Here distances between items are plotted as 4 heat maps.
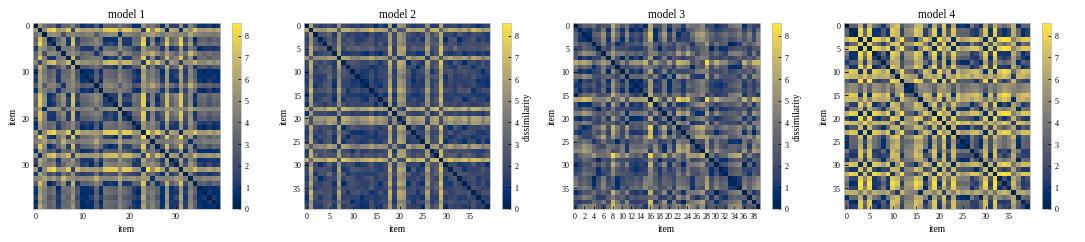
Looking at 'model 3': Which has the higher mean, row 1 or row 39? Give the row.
39
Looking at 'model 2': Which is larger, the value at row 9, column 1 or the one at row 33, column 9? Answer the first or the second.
the first
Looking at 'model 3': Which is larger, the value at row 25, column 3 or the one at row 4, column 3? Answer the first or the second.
the first
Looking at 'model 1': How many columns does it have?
40
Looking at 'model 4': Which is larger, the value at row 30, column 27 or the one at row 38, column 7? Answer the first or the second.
the first
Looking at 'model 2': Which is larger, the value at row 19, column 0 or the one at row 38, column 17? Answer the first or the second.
the second
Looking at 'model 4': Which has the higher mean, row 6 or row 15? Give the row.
15
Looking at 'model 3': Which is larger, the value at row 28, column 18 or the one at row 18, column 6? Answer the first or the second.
the first
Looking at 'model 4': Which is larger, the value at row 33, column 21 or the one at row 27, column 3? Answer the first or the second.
the second
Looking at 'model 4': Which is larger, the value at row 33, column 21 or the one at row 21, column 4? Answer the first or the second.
the second
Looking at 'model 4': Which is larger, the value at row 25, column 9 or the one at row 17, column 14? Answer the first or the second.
the second
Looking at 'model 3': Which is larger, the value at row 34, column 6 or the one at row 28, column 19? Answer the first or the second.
the second
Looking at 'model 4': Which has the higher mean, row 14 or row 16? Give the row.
16
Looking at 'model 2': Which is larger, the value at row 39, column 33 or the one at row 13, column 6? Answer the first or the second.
the first
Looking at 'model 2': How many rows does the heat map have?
40
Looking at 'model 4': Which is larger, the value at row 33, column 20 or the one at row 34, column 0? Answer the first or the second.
the second
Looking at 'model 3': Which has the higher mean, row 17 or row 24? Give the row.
24
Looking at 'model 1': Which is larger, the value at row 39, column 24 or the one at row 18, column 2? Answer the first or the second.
the first
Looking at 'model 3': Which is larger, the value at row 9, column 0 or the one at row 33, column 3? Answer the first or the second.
the first
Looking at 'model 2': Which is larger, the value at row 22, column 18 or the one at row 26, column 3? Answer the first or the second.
the first
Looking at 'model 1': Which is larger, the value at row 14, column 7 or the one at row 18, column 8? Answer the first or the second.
the second
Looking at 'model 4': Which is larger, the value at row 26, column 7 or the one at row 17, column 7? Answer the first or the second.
the first
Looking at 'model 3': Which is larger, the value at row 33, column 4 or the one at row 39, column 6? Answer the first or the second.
the second
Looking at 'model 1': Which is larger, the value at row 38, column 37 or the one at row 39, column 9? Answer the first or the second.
the second
